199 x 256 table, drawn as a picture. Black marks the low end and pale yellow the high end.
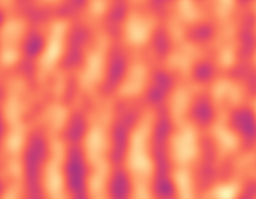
Rings: centred on the bottom right. Stripes: upright, repeating 6 times. Slope: none. Grain: smooth. Average level on the scale: 70%.
